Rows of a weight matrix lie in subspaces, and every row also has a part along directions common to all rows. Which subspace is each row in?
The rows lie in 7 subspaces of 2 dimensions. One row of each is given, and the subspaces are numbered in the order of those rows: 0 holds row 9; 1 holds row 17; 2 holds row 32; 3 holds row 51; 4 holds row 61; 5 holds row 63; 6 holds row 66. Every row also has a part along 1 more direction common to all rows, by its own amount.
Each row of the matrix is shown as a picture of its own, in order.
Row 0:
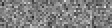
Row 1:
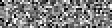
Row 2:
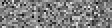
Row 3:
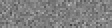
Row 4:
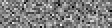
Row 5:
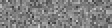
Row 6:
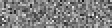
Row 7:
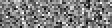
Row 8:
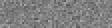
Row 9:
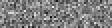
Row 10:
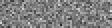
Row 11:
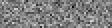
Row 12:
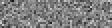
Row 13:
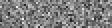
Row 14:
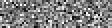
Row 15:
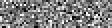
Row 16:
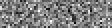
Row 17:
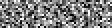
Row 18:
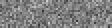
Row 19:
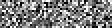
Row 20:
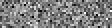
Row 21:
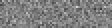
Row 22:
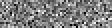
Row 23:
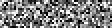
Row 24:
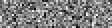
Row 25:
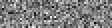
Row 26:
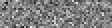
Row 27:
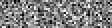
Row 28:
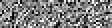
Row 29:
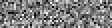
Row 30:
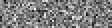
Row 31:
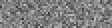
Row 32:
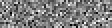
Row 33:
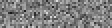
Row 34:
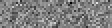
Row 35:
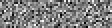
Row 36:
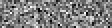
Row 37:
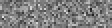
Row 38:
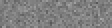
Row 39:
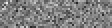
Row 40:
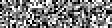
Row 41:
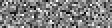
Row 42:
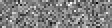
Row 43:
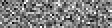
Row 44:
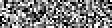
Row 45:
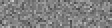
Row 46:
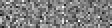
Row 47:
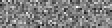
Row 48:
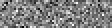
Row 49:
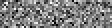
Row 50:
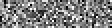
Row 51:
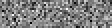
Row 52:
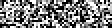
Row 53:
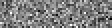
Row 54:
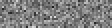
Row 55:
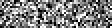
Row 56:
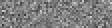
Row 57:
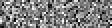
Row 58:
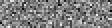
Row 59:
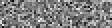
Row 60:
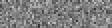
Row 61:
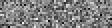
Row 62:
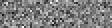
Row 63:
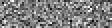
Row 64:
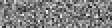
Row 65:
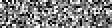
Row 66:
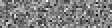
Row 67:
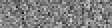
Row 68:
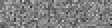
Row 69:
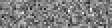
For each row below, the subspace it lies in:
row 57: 4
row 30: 3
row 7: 1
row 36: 5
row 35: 2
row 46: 4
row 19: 3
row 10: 5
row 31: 1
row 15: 4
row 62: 0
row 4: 5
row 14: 4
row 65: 6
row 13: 1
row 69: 1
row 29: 0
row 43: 5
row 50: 3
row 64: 2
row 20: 3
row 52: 4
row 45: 5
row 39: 0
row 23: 0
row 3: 2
